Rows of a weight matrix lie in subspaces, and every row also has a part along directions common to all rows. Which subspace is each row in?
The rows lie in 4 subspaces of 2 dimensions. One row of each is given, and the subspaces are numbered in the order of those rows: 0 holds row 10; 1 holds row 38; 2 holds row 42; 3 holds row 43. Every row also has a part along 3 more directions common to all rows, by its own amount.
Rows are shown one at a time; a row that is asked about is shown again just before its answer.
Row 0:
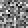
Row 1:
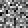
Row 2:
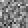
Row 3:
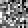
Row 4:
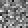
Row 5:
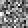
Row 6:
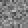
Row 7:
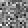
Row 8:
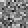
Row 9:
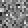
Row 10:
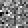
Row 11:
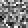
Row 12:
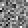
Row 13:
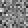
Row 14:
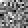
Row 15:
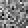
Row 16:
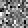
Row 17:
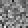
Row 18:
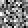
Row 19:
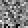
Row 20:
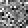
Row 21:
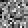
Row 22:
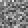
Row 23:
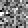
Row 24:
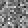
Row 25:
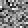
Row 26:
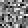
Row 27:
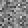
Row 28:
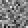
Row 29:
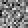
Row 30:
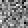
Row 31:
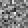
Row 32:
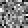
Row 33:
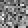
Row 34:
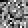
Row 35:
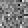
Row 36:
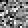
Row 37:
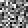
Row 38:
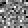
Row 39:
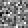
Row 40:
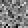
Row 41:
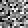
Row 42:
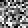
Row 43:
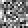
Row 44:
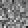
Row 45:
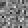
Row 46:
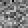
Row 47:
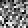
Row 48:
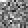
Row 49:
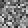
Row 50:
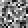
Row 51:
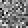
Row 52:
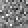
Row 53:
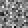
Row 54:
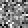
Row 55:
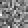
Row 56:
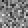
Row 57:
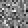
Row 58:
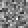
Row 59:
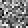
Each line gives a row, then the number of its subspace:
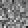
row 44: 0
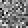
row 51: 3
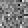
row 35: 1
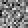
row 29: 2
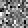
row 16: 3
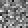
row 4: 0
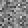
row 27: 1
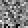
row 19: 0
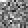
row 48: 2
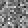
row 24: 1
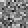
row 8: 2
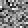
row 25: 2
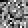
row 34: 2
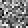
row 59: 3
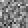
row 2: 2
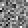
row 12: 1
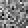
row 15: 0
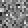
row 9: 3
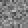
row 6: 2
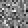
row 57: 2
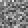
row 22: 2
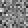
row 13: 3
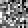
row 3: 3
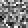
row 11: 3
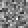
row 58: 1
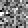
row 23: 0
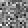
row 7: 1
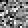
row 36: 2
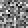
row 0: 0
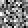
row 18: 3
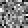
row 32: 1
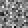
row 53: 3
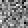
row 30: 3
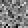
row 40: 0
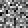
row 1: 0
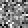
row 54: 1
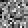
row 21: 2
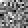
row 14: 2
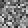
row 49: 1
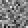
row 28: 0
